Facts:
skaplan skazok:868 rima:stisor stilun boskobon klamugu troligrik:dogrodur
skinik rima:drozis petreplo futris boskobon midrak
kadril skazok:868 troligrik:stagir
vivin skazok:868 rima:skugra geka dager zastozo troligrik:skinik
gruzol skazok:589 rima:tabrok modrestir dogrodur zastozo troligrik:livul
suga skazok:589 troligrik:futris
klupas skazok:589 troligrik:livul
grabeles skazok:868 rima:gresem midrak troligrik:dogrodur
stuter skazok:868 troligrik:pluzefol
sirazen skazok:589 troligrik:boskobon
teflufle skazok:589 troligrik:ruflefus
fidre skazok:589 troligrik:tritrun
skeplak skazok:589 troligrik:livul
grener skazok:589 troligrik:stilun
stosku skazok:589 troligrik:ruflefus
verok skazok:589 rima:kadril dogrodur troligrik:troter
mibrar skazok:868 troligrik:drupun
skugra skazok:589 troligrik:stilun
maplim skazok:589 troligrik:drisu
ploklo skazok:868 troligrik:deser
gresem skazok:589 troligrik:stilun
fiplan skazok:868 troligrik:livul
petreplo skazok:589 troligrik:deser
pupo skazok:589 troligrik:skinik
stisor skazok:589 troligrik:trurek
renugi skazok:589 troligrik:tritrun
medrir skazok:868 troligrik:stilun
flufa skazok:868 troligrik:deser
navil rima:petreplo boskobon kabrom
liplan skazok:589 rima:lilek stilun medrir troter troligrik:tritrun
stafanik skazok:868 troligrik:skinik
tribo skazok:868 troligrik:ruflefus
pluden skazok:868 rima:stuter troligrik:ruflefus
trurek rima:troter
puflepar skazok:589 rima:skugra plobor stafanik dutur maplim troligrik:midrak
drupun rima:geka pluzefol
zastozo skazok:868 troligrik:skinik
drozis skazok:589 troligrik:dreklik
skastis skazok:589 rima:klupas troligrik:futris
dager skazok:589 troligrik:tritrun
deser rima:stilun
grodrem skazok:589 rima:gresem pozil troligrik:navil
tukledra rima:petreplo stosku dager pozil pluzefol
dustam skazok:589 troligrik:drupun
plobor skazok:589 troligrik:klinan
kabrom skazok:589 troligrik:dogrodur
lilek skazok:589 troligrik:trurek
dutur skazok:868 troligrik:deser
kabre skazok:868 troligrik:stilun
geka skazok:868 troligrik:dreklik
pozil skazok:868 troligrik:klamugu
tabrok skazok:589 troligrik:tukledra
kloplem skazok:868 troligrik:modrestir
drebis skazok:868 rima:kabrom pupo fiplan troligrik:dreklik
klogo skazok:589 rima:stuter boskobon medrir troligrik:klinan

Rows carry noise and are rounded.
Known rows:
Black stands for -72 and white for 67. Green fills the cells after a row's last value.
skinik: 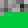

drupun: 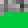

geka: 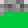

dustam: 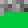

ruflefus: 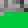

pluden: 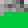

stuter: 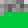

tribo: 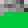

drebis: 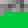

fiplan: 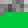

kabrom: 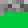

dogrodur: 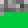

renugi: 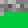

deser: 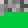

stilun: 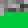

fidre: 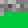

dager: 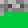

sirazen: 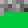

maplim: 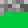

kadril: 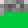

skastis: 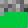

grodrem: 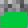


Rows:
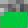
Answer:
kabre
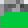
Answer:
zastozo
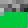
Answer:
grener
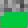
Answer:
trurek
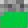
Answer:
pozil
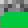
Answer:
verok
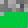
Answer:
tritrun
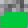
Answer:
skaplan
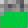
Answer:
grabeles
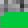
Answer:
tukledra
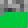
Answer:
livul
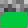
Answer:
klupas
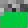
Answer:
gresem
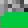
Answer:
stosku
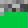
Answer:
skugra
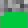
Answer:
troter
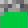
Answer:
puflepar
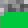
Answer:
medrir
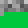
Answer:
drozis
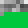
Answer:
stafanik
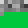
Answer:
petreplo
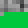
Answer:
navil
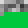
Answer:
vivin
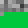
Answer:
pluzefol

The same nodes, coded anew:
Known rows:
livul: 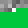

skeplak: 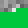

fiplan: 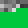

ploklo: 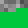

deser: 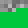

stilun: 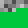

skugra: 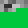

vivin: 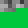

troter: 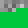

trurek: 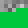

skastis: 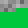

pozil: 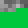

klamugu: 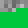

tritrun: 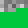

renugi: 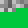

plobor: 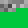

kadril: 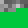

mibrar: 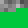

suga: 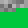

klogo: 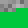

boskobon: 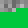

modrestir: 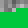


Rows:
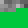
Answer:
stuter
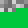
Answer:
liplan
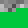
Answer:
skinik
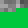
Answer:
drebis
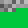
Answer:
stosku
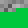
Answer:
tabrok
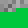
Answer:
kabrom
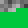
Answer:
dutur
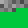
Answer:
tribo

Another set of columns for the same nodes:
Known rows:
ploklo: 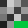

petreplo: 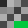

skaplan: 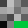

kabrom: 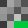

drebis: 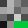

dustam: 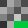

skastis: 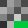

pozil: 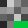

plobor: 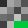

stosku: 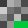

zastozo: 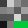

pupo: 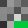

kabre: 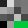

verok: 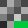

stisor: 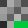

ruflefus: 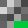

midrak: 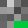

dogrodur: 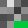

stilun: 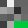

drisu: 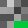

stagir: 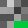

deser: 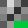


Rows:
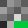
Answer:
klupas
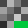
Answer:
tabrok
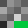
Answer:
skeplak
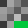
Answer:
drozis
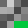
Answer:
trurek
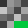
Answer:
puflepar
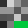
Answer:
geka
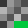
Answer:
grodrem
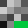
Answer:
pluden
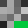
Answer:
liplan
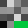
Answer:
kadril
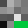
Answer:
fiplan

